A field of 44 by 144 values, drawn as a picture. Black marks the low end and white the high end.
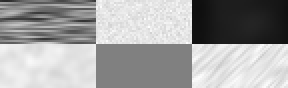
It is made of 2 by 3 panels. Panel 1,1: middling, streaked across, strong in contrast. Panel 1,2: very high, fine-grained, faint in contrast. Panel 1,3: very low, smooth, faint in contrast. Panel 2,1: very high, blotchy, faint in contrast. Panel 2,2: middling, flat. Panel 2,3: very high, slanting up to the right, faint in contrast.
